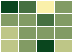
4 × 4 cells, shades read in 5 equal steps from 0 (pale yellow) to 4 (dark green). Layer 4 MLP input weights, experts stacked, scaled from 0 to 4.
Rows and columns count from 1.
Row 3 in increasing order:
1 2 2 2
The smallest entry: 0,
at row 1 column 3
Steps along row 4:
up up down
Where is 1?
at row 3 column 1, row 4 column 1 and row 4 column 4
